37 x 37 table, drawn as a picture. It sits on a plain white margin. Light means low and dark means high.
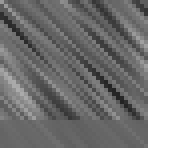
Odd rows or columns: none. Grain: diagonal, down to the right. Mirror symmetry: none. Seam: horizontal, 80% of the way down, the bottom part calmer. Average level on the scale: 60%.
